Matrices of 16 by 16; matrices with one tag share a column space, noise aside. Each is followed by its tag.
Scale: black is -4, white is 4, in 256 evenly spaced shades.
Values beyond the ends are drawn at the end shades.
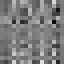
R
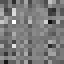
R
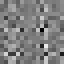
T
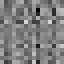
R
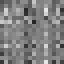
R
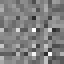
T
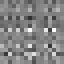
T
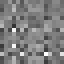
T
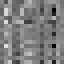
R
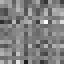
R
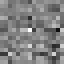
T
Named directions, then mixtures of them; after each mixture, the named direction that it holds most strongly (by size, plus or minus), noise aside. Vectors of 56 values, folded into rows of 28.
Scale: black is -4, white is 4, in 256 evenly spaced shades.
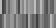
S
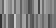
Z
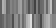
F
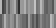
S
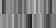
F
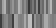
F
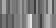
F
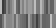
S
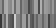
Z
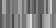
F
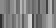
F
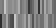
Z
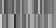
Z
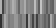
S
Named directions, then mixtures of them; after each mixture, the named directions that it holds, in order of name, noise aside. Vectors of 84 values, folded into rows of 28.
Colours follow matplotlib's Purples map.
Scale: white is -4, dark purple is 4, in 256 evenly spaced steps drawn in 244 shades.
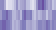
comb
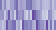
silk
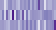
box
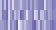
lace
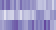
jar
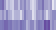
comb, jar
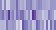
jar, silk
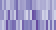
silk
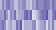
silk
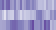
jar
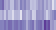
comb, jar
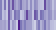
lace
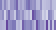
silk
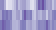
comb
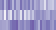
box, jar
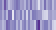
box, silk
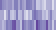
jar, silk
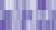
comb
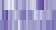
comb, lace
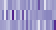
box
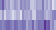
comb, jar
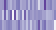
box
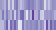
lace, silk
